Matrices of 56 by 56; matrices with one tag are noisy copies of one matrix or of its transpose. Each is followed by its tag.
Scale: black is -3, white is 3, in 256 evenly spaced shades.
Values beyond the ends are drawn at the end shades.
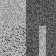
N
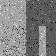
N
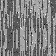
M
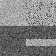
N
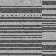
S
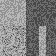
N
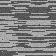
M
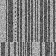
S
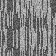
M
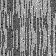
M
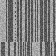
S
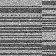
S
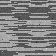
M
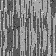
M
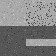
N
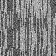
M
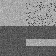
N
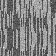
M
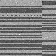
S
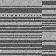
S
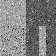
N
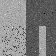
N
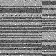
S
